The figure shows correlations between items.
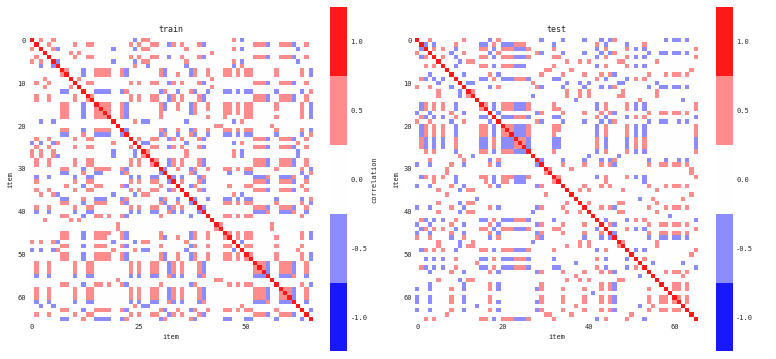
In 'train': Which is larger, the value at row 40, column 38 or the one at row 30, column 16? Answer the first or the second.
the second
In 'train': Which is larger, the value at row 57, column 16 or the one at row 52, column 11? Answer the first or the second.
the first
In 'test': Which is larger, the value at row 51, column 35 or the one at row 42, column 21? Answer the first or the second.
the first
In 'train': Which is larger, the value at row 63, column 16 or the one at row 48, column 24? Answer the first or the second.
the first
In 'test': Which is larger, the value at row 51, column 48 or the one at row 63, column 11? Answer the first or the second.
the first
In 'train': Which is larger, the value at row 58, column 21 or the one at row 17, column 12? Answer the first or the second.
the first
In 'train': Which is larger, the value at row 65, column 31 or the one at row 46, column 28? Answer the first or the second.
the first
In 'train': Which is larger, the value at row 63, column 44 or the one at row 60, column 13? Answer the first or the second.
the second
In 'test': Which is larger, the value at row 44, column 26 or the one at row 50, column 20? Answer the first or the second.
the first
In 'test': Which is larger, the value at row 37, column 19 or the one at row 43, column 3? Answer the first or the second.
the first
